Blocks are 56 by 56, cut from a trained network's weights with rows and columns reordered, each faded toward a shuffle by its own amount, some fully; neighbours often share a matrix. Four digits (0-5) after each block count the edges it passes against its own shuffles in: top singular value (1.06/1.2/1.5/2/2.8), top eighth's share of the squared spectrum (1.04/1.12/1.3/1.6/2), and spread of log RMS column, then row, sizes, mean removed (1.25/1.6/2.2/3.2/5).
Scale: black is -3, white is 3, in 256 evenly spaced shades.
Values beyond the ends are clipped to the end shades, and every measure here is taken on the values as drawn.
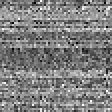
4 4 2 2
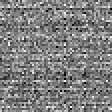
3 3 2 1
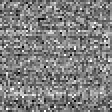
3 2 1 1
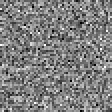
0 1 0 0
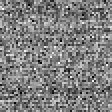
2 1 0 0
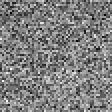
1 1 0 0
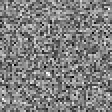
0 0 0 0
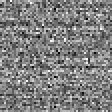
3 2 0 1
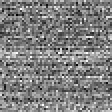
4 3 0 2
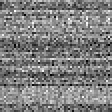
4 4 2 2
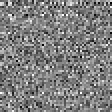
4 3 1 2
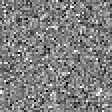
0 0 0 0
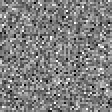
0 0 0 0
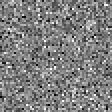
0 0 0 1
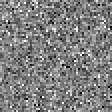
2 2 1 0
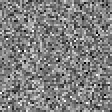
0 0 0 0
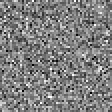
2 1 0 0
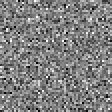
3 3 1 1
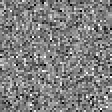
3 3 1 1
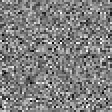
4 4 1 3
